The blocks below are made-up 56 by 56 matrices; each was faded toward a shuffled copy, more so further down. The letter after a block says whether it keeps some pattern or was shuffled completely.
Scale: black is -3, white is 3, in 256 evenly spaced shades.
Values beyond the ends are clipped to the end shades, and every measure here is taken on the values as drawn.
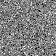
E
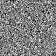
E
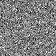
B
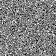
E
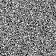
E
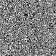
B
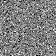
B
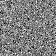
E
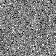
B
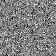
E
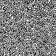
B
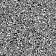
B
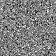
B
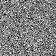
E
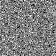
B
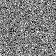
E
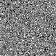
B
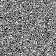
B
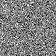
E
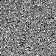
B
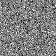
E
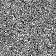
E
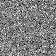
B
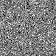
E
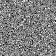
E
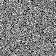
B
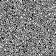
E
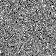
E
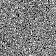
E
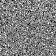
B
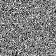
E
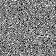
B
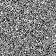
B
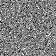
E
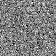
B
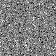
E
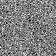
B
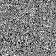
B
